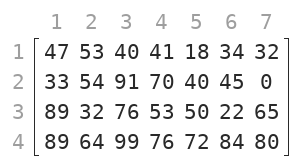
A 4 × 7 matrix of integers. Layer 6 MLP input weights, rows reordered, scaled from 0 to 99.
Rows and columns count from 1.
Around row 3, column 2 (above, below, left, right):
54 64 89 76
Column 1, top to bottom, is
47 33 89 89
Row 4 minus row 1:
42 11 59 35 54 50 48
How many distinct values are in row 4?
7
